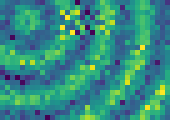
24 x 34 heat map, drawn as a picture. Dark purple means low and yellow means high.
Mirror symmetry: none. Odd patch: rougher, in the top middle. Odd rows or columns: none. Histogram: bell-shaped. Rings: centred on the top left. Roughest part: top middle.
